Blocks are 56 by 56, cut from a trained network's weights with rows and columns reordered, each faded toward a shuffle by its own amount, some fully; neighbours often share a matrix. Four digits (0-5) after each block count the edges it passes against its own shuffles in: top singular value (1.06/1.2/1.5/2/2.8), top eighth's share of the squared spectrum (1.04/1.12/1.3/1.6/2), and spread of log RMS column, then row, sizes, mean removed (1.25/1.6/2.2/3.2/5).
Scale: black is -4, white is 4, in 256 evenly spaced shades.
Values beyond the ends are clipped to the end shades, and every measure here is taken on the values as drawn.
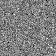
1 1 0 0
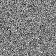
0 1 0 0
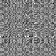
4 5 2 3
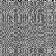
4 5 2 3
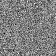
1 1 0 0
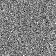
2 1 0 0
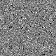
2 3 1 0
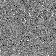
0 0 0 0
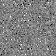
3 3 1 1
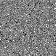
0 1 0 0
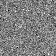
1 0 0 0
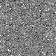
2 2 0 0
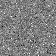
0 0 0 0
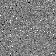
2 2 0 0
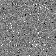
2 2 0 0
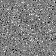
2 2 0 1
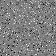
0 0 0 0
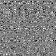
3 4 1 3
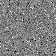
0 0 0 0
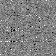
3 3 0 1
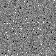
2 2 0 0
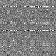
4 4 0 2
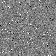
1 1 0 0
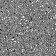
1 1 0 0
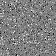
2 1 0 0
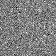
1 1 0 0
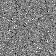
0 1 0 0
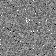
0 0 0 0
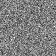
0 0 0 0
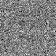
3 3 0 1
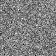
2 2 0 0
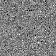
2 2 1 0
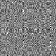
4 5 2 2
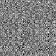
3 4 2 1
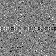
3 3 0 2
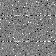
3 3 0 1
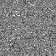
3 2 0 1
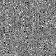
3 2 1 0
